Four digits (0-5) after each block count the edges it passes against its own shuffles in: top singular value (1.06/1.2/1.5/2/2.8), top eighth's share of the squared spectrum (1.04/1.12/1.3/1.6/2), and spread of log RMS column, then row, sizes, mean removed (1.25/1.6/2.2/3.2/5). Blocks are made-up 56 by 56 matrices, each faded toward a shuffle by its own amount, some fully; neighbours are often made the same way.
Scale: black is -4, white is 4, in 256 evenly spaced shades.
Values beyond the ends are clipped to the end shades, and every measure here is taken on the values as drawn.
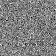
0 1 0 1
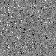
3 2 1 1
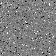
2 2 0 0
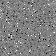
1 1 0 0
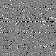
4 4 0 2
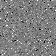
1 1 0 0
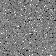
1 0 0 0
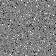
0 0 0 0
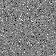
2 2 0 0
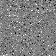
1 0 0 0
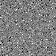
2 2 0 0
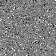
0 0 0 0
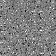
3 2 1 0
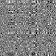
4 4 2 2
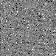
2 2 0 0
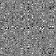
4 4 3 2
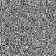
3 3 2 2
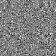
3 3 1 1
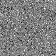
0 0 0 0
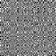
4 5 3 3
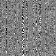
2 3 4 0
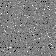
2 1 0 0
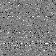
2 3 0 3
